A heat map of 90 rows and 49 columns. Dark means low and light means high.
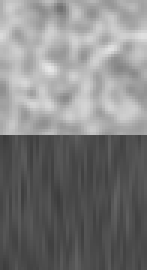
It is made of 2 by 1 panels. Panel 1,1: high, blotchy. Panel 2,1: low, streaked downward, faint in contrast.
